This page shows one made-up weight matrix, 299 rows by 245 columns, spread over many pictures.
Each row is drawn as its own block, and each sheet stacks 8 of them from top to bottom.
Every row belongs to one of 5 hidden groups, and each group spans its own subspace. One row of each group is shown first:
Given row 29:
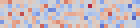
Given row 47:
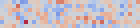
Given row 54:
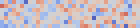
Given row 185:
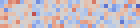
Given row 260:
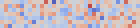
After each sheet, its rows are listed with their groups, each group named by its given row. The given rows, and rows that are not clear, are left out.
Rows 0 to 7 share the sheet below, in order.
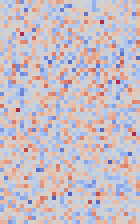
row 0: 47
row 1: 47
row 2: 185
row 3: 29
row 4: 54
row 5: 260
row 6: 185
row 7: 260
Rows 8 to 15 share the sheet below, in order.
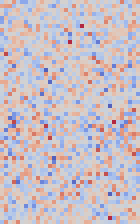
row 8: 54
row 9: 29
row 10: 185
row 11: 260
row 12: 185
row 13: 185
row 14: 185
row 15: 260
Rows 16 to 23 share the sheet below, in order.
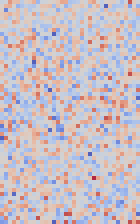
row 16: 185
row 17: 260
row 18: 260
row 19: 185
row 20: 185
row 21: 260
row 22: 260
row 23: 47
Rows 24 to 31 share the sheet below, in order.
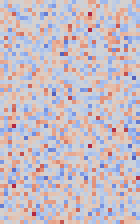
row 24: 185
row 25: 54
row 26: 54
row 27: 29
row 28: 185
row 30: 185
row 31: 29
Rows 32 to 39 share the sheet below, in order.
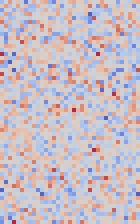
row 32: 260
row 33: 260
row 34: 29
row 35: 54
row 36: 185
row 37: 260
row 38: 260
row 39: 54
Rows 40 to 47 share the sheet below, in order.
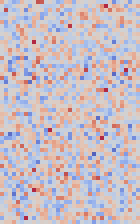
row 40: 185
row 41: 47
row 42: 185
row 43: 185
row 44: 47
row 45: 185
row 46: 260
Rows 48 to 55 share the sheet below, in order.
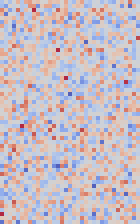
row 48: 260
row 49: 47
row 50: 54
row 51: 54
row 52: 47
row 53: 54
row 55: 54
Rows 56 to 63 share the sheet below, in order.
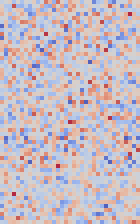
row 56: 47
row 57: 29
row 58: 260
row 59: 29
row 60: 54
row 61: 54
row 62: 260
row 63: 47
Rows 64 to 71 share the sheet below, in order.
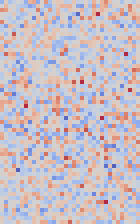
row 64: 29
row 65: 54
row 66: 54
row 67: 54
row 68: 29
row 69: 47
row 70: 47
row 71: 185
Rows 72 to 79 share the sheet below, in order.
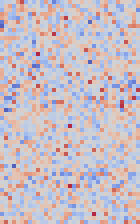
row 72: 47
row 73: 260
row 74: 260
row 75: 185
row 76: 29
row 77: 260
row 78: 29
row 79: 54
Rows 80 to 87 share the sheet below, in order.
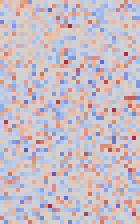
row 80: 29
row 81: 54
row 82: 47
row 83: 47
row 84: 185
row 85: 185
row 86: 185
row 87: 29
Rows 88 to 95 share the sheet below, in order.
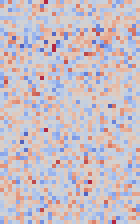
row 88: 260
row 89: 185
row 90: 29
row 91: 260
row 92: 54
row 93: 47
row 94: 185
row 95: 47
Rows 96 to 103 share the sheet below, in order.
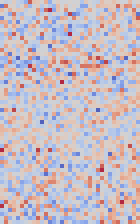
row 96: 29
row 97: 260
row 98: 29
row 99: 260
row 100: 260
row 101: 29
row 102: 29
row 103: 29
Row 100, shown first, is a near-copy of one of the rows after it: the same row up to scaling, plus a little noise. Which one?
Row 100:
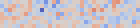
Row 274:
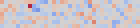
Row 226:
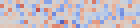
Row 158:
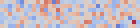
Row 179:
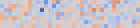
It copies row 179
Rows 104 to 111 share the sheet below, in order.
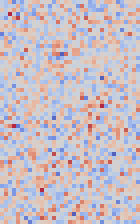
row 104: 47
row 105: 54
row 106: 47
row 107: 47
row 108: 185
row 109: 47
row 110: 29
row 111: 29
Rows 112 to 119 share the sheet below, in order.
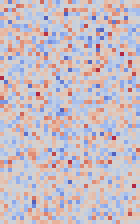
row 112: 54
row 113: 29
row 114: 29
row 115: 29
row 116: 47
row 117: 47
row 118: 29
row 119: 260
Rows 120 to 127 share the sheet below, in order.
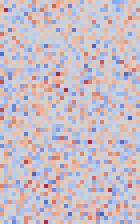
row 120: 260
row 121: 54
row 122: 185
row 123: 260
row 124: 54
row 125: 54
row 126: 260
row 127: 29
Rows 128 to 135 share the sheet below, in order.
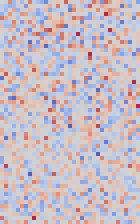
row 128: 29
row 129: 260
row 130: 47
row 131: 185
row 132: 29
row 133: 29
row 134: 47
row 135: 185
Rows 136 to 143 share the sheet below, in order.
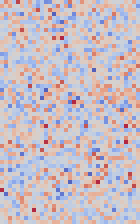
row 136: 260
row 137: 47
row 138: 54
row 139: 29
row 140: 185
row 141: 260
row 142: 29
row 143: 47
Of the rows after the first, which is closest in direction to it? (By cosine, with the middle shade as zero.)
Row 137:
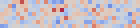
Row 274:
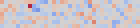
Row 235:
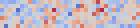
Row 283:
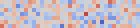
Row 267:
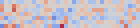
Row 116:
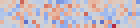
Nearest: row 116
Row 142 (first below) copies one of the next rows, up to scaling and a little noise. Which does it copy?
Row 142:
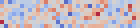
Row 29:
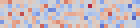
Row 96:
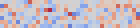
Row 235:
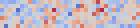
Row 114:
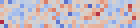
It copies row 114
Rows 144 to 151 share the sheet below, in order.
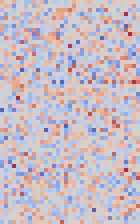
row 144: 54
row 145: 54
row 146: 47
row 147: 47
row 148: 54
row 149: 54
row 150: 54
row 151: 54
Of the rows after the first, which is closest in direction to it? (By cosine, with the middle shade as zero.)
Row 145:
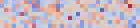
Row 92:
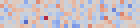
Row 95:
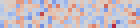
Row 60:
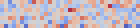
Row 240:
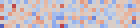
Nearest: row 60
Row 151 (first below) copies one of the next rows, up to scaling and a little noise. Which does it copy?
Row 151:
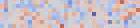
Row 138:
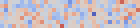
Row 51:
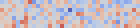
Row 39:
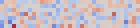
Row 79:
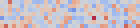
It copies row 138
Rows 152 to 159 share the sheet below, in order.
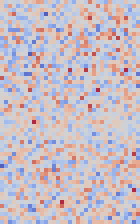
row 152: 185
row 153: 185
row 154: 185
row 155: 47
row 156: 260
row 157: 47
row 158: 260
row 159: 47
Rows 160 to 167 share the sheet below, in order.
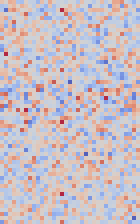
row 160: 260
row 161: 29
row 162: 185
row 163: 185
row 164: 47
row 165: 47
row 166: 29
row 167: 54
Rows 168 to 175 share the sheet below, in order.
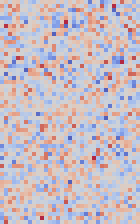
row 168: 54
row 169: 185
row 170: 260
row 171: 260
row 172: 185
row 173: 54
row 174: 29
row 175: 29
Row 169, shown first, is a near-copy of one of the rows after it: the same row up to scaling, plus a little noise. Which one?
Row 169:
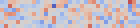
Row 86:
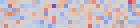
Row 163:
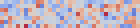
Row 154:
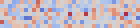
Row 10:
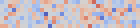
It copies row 86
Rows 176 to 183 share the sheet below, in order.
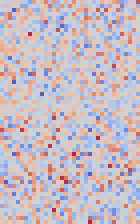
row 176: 185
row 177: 185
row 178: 54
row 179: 260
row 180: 185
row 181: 185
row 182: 260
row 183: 47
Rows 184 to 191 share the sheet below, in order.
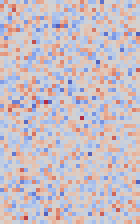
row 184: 54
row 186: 47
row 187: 47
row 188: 47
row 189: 185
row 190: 47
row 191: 54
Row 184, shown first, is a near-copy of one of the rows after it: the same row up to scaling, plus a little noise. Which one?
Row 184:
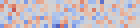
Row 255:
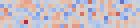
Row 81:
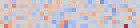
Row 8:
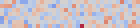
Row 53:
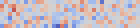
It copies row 53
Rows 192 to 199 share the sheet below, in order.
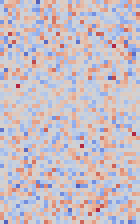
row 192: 185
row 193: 185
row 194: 260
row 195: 47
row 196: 54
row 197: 47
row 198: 47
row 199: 29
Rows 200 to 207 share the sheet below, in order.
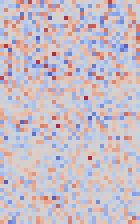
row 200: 47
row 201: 185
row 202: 260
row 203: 47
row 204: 185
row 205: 185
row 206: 260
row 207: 260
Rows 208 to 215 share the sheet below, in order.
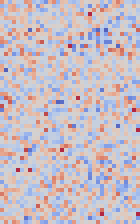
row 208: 260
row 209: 29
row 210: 260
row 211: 185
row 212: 29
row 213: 47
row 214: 47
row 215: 29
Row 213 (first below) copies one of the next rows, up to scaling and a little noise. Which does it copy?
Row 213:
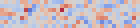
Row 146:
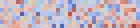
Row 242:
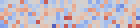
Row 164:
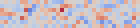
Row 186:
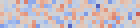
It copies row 164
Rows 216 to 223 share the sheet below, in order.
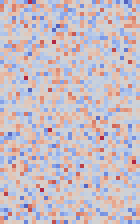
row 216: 54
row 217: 47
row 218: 54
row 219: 185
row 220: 47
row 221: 54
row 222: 29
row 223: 47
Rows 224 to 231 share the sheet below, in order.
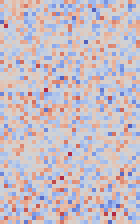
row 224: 29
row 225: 47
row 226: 260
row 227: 29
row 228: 260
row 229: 29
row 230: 260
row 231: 185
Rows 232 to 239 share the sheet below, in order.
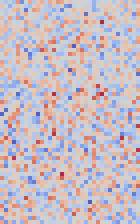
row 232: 47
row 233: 29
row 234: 29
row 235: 29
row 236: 185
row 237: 185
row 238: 47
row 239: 260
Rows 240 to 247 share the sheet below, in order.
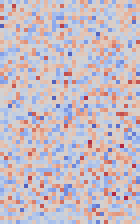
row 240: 54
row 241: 47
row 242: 47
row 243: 47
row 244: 54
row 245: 47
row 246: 47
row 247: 260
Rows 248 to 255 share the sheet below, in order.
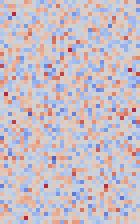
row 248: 185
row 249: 47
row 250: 47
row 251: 185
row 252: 54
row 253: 185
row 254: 54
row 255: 54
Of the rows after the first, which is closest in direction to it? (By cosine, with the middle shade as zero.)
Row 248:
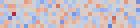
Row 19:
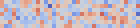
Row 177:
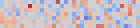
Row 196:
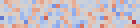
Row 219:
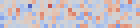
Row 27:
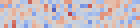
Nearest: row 19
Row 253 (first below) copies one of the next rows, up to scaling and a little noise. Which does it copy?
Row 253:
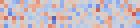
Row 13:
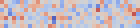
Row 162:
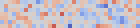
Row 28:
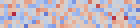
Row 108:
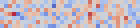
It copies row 13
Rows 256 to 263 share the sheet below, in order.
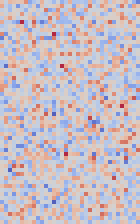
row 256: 47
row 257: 29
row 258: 260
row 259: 185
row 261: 54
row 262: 54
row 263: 260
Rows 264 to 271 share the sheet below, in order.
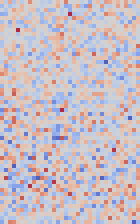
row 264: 29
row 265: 47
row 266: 185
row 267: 54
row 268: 54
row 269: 54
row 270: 260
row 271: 260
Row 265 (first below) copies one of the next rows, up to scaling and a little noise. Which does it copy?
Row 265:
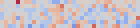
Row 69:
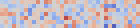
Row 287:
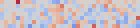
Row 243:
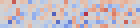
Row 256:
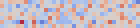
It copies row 287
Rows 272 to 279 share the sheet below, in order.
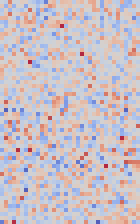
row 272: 29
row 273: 54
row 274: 260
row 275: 54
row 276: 185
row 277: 47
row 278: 54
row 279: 260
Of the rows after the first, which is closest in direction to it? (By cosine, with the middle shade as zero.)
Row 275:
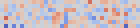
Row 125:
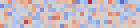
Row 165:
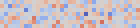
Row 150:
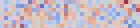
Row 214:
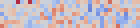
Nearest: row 125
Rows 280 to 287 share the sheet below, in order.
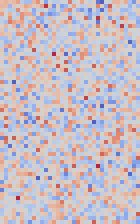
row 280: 29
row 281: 47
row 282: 260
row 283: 47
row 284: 260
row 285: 29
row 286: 29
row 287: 47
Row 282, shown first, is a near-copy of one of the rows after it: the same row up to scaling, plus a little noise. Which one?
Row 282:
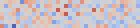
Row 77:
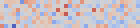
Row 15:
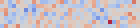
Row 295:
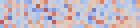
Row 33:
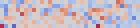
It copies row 77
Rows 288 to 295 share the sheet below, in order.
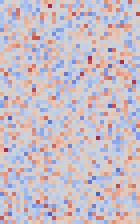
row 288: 185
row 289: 260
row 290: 47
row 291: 260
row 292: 29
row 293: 260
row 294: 260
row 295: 260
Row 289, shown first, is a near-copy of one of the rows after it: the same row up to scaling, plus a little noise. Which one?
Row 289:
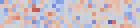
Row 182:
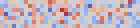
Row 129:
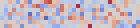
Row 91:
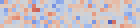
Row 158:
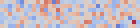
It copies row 91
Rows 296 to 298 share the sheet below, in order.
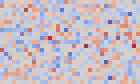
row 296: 260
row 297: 29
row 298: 260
